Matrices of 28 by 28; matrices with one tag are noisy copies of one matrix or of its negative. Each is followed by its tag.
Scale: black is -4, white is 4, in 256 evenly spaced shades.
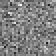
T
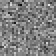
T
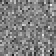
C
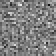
T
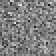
T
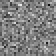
T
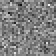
T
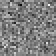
T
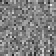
C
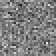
T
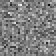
T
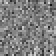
C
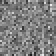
C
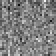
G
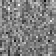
G
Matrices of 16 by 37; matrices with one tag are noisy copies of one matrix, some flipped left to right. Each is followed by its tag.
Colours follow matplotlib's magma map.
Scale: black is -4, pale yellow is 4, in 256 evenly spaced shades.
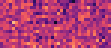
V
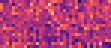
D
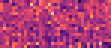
D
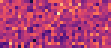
D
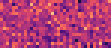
D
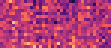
V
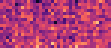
V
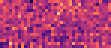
D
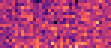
V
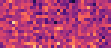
V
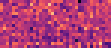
D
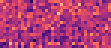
D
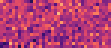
D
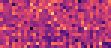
D
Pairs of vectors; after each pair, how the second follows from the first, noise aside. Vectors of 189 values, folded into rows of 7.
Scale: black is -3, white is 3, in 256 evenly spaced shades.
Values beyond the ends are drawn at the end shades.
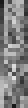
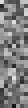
sign-scrambled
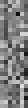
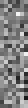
sign-scrambled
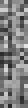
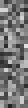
sign-scrambled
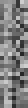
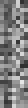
negated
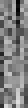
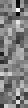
sign-scrambled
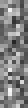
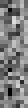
negated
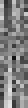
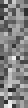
sign-scrambled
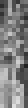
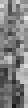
negated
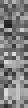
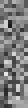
sign-scrambled
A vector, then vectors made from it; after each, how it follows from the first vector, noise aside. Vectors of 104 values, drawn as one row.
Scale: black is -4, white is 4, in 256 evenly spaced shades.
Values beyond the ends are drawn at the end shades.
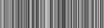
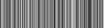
wrapped around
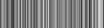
wrapped around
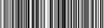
scaled up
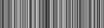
negated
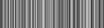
wrapped around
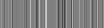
partly zeroed
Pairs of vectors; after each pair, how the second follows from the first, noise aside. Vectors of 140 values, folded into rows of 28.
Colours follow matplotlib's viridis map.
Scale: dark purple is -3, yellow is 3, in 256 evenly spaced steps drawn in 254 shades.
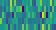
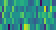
shuffled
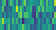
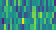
negated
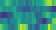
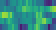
negated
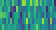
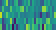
shuffled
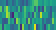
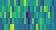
shuffled
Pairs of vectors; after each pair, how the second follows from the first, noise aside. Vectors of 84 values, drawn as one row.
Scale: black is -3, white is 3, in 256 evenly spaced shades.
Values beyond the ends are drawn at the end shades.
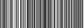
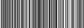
reversed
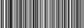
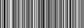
negated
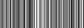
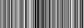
negated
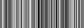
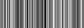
reversed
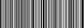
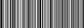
reversed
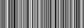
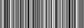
reversed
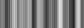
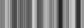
negated
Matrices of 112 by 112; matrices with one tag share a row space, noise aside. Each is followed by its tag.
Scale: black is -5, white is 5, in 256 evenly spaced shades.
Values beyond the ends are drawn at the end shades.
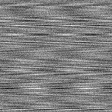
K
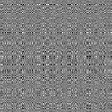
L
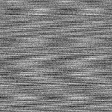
K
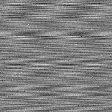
K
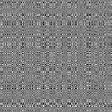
L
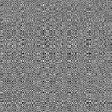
L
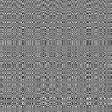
L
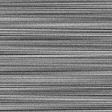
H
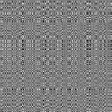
L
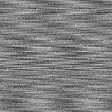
K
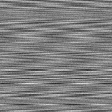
K
